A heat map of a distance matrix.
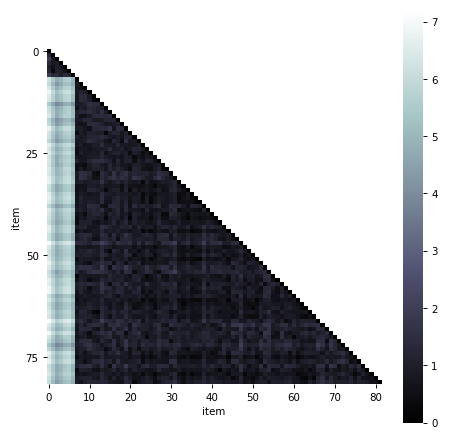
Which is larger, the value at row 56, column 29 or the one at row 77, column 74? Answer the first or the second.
the second
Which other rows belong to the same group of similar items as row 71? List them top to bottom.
7, 8, 9, 10, 11, 12, 13, 14, 15, 16, 17, 18, 19, 20, 21, 22, 23, 24, 25, 26, 27, 28, 29, 30, 31, 32, 33, 34, 35, 36, 37, 38, 39, 40, 41, 42, 43, 44, 45, 46, 47, 48, 49, 50, 51, 52, 53, 54, 55, 56, 57, 58, 59, 60, 61, 62, 63, 64, 65, 66, 67, 68, 69, 70, 72, 73, 74, 75, 76, 77, 78, 79, 80, 81
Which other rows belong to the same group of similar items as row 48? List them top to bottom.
7, 8, 9, 10, 11, 12, 13, 14, 15, 16, 17, 18, 19, 20, 21, 22, 23, 24, 25, 26, 27, 28, 29, 30, 31, 32, 33, 34, 35, 36, 37, 38, 39, 40, 41, 42, 43, 44, 45, 46, 47, 49, 50, 51, 52, 53, 54, 55, 56, 57, 58, 59, 60, 61, 62, 63, 64, 65, 66, 67, 68, 69, 70, 71, 72, 73, 74, 75, 76, 77, 78, 79, 80, 81
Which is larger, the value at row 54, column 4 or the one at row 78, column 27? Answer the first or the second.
the first
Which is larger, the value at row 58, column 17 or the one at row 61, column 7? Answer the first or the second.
the first
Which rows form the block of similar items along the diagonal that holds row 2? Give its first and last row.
0 to 6
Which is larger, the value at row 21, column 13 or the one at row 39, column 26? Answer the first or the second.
the first
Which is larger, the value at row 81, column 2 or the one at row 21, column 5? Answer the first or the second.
the second
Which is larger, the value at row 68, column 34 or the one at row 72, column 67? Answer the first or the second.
the second
